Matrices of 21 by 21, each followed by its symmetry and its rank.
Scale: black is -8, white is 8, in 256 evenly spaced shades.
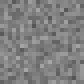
neither, full rank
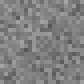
symmetric, full rank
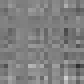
antisymmetric, rank two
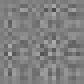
antisymmetric, rank two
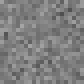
neither, full rank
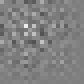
symmetric, rank three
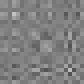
symmetric, rank two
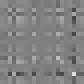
symmetric, rank two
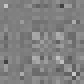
symmetric, rank three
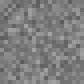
symmetric, full rank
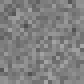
symmetric, full rank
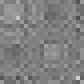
symmetric, rank three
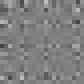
antisymmetric, rank two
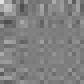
symmetric, rank two
